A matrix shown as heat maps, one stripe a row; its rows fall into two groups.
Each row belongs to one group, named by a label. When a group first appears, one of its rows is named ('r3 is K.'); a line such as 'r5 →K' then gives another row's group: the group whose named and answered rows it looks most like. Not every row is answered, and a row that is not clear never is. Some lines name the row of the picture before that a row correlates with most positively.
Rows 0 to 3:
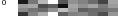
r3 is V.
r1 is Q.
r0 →V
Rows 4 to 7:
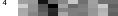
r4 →Q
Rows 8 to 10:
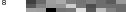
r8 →V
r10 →Q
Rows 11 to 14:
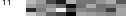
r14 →Q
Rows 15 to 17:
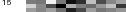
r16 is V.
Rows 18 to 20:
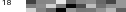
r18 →V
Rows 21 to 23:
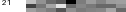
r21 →Q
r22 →V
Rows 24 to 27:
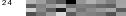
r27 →V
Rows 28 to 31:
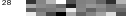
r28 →V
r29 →Q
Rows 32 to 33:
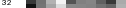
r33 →V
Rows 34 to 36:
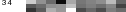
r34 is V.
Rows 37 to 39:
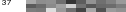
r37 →Q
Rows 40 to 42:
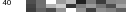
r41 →V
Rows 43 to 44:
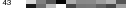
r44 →V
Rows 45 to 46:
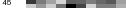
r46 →Q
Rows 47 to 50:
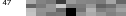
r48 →V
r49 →Q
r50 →Q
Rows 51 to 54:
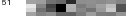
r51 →Q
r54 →Q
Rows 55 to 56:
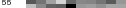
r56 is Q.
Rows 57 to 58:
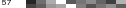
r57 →V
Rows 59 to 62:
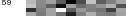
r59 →Q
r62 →Q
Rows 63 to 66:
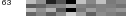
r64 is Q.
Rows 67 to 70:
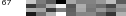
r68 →V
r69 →Q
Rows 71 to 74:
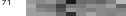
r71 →Q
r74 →Q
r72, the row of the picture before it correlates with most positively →67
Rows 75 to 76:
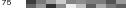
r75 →V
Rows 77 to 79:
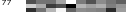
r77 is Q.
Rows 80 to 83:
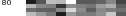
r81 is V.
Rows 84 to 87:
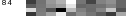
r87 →V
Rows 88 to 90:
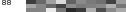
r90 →Q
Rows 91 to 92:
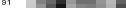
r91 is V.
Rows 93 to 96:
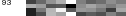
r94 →Q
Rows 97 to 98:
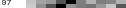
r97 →Q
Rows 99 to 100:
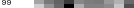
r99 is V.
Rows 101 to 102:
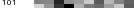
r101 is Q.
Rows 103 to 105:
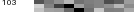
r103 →V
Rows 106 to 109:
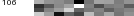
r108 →V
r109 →Q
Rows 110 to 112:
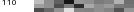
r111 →Q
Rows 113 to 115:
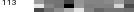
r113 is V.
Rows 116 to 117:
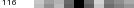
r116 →Q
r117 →Q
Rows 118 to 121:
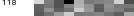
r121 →V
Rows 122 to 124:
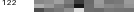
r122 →Q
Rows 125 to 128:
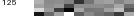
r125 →Q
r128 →V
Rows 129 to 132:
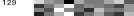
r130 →V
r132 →V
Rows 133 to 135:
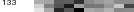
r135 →Q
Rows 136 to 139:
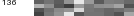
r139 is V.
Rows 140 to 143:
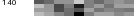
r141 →Q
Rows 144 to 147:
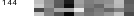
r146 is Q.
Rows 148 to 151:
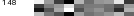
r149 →V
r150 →V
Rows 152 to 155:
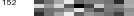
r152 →V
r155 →V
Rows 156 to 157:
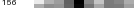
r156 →Q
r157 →Q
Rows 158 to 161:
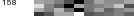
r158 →Q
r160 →Q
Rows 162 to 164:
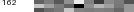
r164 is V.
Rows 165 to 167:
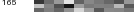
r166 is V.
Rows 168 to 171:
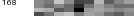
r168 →Q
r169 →Q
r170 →Q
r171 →V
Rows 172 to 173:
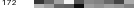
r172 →V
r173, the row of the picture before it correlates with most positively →170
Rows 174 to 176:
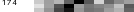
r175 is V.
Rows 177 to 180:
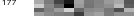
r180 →Q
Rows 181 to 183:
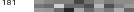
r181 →Q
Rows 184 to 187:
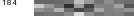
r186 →Q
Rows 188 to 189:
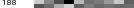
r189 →V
